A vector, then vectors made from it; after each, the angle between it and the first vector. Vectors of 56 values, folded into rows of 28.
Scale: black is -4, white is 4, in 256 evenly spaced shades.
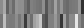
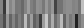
nearly opposite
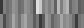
partly opposed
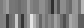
orthogonal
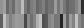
nearly parallel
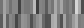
partly aligned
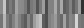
nearly parallel
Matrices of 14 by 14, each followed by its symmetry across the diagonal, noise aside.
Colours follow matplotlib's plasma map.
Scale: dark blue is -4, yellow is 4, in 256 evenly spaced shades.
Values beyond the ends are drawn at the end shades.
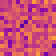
symmetric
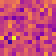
neither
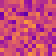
neither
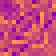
symmetric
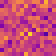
neither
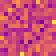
symmetric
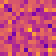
symmetric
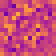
symmetric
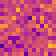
neither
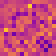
symmetric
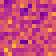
neither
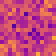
symmetric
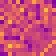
symmetric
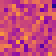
neither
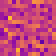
neither
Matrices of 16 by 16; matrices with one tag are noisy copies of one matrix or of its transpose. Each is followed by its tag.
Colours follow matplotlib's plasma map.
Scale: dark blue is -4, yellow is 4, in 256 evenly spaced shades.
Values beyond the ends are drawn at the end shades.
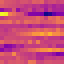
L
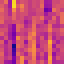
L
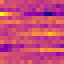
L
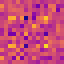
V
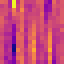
L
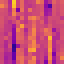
L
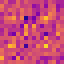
V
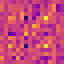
V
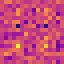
V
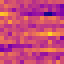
L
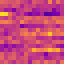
L
